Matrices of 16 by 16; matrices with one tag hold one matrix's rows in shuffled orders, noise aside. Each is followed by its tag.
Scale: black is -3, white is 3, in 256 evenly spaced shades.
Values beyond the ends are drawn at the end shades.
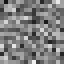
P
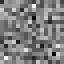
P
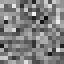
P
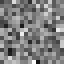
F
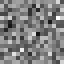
F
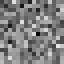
F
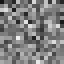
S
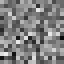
S
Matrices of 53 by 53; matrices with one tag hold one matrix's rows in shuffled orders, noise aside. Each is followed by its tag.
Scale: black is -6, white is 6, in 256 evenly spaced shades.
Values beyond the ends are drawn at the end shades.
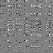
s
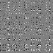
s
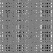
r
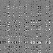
s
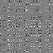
s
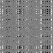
r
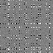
s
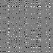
s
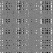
r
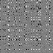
s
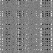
r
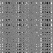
r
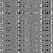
r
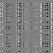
r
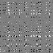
s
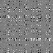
s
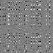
s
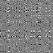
s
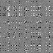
s
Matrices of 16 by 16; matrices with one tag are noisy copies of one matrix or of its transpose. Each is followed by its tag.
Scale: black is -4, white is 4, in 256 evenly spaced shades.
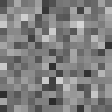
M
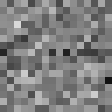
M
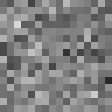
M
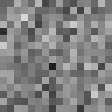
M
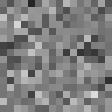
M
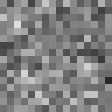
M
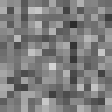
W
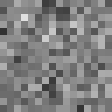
M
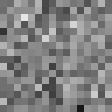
M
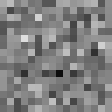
W
